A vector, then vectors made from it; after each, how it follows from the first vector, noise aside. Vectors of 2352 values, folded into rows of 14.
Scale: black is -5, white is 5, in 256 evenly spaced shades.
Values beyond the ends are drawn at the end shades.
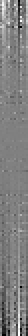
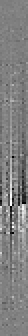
wrapped around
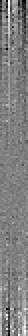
reversed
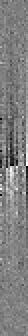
wrapped around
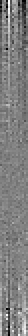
reversed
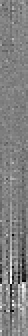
wrapped around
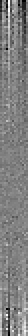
reversed
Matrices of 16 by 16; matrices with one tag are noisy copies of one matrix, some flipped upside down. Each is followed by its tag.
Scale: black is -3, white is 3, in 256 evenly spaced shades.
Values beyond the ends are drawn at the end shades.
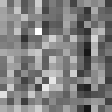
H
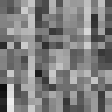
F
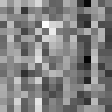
H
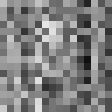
H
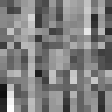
F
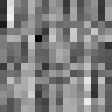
F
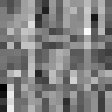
F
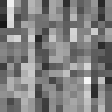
F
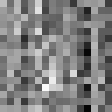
H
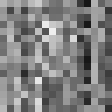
H
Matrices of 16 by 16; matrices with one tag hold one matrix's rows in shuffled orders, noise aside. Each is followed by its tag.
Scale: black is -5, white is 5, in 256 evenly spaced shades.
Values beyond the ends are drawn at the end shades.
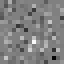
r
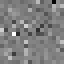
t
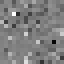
t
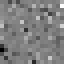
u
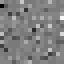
u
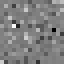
t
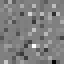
r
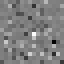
r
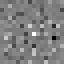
r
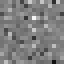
r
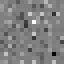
r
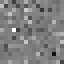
t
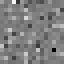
t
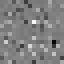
r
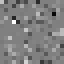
t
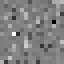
t
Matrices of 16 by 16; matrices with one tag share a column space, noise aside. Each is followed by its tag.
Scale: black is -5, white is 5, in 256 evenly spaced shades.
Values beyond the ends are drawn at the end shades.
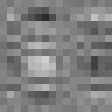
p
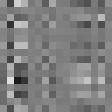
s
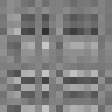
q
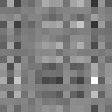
s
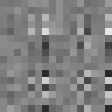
q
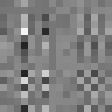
q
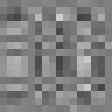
p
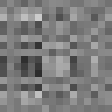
p
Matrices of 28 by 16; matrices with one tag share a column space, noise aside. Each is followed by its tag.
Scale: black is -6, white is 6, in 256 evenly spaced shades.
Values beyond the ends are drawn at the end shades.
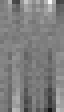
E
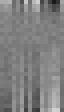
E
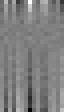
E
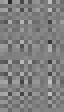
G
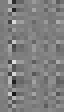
G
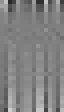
E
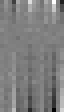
E
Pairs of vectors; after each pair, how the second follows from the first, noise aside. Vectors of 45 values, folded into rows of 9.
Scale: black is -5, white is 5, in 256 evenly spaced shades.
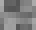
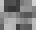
scaled up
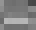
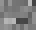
sign-scrambled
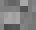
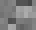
reversed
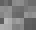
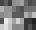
scaled up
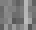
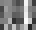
scaled up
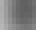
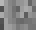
sign-scrambled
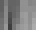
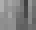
reversed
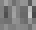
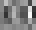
scaled up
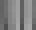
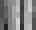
scaled up
